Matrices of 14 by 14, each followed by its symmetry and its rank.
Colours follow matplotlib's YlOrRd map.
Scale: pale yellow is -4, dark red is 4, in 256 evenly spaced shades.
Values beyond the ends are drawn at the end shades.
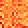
neither, rank three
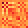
symmetric, rank two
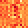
neither, rank three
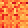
neither, rank three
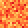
neither, full rank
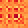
symmetric, rank two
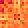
symmetric, rank three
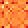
symmetric, rank two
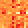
neither, rank three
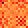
symmetric, rank three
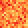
neither, full rank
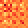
symmetric, rank three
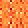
neither, rank three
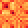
symmetric, rank three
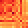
symmetric, rank two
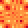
symmetric, rank two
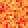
neither, full rank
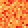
neither, full rank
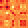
symmetric, rank three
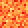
neither, full rank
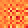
symmetric, rank two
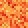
neither, full rank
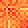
symmetric, rank three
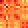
symmetric, rank two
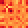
symmetric, rank three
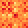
symmetric, rank three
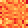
neither, rank three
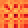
symmetric, rank two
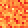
neither, full rank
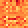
neither, rank three
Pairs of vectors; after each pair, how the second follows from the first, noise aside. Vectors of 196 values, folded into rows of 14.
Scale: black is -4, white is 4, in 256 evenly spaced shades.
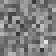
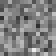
shuffled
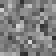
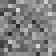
shuffled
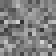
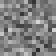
shuffled
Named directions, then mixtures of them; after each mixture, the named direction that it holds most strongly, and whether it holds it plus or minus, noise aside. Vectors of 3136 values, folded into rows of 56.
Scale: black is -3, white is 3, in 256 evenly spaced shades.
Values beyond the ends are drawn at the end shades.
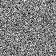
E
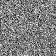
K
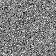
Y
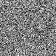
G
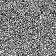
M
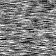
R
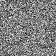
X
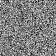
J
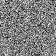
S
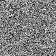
X, minus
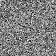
X, plus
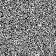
S, minus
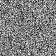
J, plus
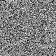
X, minus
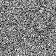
G, plus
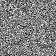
X, plus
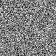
G, minus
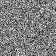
G, plus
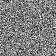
J, plus
